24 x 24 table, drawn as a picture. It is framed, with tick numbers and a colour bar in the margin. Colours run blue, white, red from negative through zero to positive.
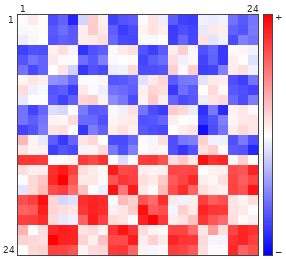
Average level on the scale: 50%. Grain: checkered. Seam: horizontal, 60% of the way down, the bottom part higher. Mirror symmetry: none.
